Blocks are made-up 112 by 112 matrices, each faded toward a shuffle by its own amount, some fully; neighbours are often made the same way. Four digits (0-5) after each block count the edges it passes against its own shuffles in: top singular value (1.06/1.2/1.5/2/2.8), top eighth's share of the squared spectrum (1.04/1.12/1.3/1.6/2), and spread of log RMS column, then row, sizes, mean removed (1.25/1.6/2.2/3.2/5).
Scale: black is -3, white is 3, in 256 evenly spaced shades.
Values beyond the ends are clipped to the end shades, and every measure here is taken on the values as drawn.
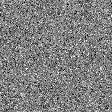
0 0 0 0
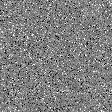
1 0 0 0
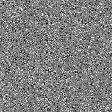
3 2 1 1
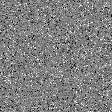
2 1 0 0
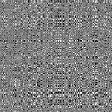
5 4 4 3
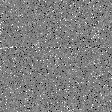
2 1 0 0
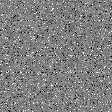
3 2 0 1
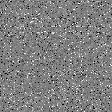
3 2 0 1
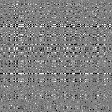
5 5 3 4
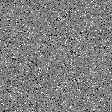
3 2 0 0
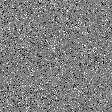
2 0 0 0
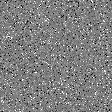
0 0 0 0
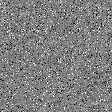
3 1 0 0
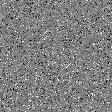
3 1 0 0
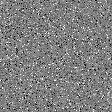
1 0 0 0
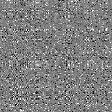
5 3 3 2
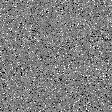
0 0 0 0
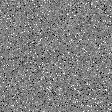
1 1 0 0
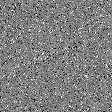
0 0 0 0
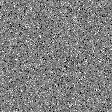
2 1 0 0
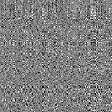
5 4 3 3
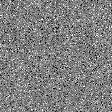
3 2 0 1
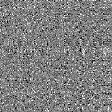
4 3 2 2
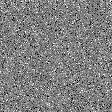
3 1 0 0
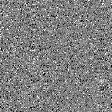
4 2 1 1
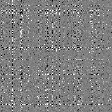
4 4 4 3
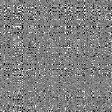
4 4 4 3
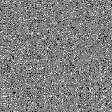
4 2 1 1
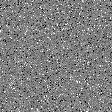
3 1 0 0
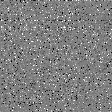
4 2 1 1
